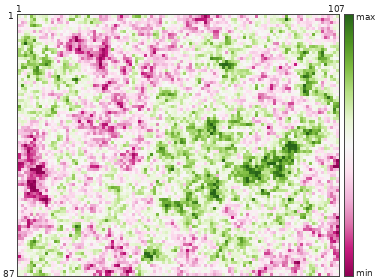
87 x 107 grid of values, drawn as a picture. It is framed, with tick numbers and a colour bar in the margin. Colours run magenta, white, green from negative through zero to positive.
Mirror symmetry: none. Grain: blotchy. Odd rows or columns: none. Histogram: bell-shaped. Ninth with the lowest average: middle left.
